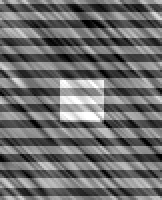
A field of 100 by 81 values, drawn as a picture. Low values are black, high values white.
Odd patch: higher, in the centre. Stripes: horizontal, repeating 12 times. Slope: none. Ninth with the lowest average: top middle. Ninth with the highest average: centre.
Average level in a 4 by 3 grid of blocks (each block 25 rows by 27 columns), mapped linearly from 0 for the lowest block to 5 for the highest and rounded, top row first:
2 0 1 | 1 3 1 | 1 5 1 | 2 2 2
